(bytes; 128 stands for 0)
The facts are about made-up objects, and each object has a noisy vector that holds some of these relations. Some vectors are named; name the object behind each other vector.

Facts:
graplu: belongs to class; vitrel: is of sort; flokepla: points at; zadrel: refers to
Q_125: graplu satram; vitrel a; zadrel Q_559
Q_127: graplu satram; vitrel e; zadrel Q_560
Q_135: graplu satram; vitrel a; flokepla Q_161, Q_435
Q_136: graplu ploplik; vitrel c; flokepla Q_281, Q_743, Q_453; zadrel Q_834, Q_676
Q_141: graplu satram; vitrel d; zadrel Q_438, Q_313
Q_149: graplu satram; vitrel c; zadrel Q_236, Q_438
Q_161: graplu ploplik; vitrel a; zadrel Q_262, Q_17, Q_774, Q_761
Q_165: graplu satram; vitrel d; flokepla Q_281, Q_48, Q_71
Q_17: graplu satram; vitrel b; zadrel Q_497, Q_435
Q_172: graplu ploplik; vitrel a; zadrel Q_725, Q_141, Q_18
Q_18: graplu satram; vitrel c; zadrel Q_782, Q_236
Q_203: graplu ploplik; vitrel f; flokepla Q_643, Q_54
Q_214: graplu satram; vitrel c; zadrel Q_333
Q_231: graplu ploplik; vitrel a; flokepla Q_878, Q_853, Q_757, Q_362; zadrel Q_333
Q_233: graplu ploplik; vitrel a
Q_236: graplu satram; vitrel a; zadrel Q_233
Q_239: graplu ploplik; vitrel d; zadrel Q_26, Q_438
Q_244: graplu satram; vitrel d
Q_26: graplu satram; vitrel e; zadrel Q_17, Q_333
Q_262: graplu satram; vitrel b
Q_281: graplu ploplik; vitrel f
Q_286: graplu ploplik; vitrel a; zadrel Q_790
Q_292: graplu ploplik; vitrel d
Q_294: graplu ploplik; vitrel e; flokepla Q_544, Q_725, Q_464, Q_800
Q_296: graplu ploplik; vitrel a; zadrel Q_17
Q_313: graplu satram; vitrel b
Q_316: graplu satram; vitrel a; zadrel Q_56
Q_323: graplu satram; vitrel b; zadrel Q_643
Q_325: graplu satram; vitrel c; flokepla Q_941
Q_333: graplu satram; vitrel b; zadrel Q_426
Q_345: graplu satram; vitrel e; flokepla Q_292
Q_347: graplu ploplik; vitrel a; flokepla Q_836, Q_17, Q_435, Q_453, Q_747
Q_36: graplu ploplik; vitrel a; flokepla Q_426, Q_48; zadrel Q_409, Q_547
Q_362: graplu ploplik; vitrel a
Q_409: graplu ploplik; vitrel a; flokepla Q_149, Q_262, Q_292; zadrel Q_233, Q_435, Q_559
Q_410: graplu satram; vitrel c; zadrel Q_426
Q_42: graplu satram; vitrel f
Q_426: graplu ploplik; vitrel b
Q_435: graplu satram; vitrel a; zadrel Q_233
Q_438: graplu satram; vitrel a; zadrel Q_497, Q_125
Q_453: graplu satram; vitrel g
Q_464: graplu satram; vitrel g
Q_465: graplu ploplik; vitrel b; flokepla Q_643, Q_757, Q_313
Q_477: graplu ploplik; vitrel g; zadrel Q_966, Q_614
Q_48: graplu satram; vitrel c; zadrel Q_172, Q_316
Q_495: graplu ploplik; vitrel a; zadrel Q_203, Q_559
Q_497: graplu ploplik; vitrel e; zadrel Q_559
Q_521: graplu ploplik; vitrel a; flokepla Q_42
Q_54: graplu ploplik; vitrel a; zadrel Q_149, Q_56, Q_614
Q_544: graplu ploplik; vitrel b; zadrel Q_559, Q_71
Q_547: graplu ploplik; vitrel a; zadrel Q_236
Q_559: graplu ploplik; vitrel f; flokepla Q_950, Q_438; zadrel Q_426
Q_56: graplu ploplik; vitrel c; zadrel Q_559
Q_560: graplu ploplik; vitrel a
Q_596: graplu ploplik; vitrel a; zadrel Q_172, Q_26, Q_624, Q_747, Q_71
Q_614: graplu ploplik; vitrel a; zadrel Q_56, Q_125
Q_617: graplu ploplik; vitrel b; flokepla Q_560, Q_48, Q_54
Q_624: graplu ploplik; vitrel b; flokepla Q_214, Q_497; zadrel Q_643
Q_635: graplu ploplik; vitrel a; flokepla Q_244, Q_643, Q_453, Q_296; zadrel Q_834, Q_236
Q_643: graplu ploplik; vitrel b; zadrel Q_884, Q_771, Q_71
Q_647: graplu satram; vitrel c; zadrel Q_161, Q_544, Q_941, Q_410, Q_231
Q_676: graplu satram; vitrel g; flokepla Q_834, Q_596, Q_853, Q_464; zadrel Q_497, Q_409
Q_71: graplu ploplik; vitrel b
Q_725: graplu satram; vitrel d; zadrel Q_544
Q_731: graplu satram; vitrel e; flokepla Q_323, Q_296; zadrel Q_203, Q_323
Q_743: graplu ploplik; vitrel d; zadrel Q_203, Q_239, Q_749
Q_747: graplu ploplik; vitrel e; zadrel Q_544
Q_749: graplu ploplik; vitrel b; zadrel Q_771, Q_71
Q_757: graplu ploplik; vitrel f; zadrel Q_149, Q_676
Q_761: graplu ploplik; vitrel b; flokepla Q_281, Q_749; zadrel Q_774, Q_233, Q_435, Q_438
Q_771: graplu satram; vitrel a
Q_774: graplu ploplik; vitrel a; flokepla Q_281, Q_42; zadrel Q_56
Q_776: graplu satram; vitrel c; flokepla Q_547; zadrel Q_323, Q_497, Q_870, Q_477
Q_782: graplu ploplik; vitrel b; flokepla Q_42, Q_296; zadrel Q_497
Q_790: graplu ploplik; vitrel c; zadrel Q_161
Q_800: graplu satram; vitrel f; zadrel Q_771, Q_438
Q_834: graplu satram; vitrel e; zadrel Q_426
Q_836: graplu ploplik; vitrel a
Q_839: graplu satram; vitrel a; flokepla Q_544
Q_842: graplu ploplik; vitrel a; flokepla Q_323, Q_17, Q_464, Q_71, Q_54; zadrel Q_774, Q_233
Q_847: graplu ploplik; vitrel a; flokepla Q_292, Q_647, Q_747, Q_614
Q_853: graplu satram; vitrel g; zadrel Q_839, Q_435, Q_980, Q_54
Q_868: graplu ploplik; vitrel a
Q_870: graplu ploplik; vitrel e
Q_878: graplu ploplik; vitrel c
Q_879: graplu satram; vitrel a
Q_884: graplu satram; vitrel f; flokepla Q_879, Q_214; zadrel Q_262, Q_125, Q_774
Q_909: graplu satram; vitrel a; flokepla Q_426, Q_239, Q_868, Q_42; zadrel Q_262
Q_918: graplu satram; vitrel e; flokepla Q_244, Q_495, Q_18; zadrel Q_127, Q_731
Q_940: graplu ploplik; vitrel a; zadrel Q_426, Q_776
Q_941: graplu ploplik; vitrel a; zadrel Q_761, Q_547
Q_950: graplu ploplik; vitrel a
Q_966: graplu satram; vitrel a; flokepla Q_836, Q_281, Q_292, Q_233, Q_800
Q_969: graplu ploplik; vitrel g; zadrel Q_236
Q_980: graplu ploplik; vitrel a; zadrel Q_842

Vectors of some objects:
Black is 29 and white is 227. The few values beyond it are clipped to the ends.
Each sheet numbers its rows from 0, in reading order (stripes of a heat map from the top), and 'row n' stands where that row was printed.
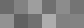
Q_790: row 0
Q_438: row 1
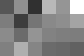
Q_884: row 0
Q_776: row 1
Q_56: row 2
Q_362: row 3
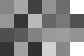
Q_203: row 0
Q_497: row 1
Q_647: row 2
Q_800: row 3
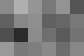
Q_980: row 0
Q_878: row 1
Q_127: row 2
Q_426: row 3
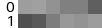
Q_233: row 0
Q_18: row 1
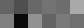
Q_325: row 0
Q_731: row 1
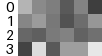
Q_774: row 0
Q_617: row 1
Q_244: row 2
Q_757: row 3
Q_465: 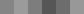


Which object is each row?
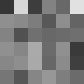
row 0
Q_281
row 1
Q_782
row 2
Q_165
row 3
Q_239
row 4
Q_743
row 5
Q_141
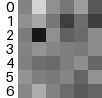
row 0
Q_969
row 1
Q_521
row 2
Q_345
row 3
Q_643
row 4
Q_909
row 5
Q_71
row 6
Q_560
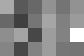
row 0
Q_966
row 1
Q_410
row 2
Q_559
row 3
Q_725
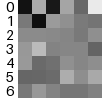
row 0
Q_42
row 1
Q_834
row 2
Q_544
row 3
Q_477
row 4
Q_839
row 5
Q_17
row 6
Q_749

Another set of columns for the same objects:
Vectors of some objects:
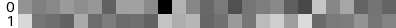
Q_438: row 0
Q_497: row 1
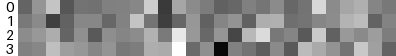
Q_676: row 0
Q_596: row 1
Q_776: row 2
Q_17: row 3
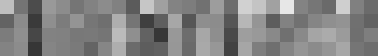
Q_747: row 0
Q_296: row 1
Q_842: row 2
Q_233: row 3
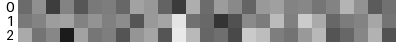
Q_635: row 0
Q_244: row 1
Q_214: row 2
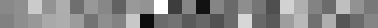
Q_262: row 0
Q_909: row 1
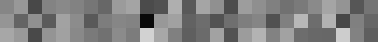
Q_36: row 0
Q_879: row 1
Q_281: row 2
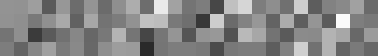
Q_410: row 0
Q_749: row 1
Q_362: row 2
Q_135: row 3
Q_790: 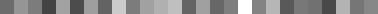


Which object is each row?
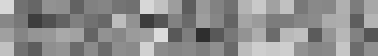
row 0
Q_870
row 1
Q_231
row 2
Q_800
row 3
Q_294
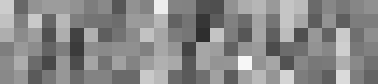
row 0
Q_26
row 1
Q_884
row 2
Q_624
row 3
Q_477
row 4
Q_56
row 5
Q_292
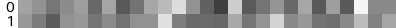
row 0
Q_426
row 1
Q_203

